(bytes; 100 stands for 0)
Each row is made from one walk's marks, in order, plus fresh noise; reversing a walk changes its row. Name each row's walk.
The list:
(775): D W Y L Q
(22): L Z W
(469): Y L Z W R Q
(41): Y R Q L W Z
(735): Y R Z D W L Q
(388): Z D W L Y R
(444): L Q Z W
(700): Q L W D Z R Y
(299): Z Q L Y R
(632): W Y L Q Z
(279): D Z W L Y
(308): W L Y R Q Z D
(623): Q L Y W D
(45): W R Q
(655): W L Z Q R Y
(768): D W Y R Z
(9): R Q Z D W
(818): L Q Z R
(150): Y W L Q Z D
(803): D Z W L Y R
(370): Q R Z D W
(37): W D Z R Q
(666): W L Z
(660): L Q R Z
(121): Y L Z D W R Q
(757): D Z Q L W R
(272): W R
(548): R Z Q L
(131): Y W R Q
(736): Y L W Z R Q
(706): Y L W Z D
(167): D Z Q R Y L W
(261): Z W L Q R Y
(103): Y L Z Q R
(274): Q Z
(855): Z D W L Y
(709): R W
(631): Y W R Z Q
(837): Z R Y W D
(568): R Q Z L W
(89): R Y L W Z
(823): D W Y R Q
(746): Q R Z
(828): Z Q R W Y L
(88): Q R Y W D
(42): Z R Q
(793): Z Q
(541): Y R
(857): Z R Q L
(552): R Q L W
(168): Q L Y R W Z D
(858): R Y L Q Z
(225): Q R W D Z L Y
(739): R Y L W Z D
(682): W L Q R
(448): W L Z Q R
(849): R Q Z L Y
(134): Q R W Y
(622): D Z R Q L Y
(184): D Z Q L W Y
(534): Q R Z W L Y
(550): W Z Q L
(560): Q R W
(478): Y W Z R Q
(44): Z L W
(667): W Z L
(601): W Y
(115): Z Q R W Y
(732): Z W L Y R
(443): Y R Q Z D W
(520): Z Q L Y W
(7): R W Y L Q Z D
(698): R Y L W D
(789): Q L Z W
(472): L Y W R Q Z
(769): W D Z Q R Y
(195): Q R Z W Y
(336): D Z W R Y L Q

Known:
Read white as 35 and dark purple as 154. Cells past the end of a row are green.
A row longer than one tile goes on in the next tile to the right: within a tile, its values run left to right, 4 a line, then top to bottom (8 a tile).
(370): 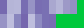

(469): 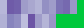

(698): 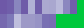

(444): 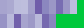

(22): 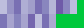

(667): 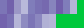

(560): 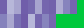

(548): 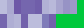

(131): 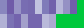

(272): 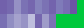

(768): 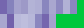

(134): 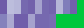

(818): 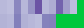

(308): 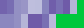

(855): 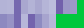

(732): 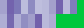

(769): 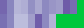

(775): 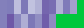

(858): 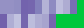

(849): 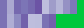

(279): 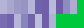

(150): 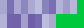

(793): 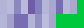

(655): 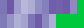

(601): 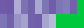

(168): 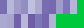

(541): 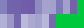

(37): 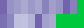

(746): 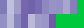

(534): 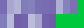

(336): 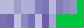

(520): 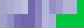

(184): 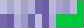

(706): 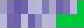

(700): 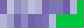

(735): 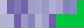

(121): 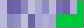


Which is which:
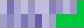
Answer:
(261)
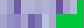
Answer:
(44)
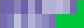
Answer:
(739)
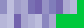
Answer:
(660)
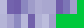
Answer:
(103)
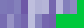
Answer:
(7)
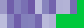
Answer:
(631)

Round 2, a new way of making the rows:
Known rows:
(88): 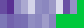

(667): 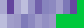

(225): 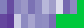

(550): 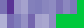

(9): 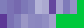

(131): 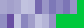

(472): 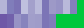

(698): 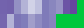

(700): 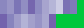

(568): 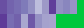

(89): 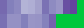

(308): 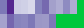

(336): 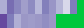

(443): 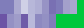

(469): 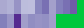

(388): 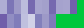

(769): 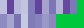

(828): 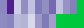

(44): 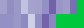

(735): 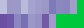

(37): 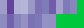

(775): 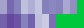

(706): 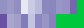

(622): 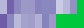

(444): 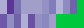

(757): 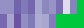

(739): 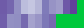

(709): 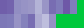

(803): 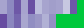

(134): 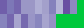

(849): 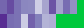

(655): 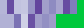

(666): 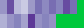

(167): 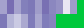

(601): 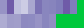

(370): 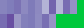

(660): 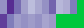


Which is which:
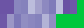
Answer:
(552)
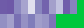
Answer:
(623)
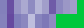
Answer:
(857)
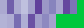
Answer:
(448)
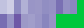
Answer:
(121)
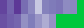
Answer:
(548)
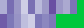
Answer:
(855)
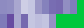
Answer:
(631)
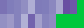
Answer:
(789)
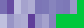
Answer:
(682)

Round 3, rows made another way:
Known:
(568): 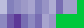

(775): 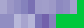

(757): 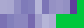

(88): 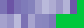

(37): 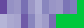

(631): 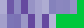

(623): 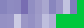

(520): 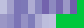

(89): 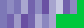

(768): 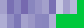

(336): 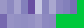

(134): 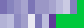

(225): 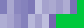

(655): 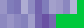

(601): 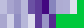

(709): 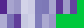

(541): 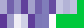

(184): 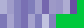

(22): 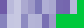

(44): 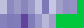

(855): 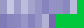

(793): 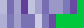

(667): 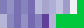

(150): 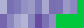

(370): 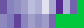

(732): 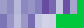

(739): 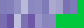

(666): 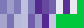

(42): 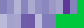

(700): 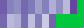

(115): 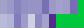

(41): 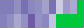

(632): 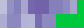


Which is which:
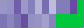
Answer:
(167)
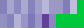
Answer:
(121)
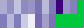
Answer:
(444)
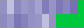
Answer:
(622)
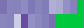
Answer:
(698)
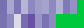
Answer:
(706)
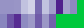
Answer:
(9)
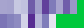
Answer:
(272)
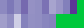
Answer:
(837)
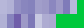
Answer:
(472)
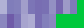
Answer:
(858)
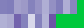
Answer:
(195)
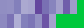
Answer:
(448)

